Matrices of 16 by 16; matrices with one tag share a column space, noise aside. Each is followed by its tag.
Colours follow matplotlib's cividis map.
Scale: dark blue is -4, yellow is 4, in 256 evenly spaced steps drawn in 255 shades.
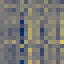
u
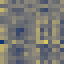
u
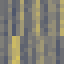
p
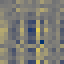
u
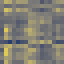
u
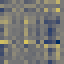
u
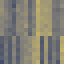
p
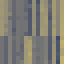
p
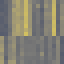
p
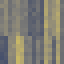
p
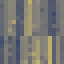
p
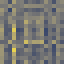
u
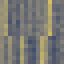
p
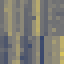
p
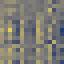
u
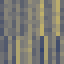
p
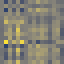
u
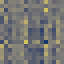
u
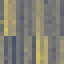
p
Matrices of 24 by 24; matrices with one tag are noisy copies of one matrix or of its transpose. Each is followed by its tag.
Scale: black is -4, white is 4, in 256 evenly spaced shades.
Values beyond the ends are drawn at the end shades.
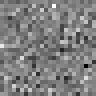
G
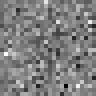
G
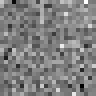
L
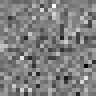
G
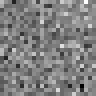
L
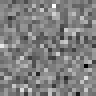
G
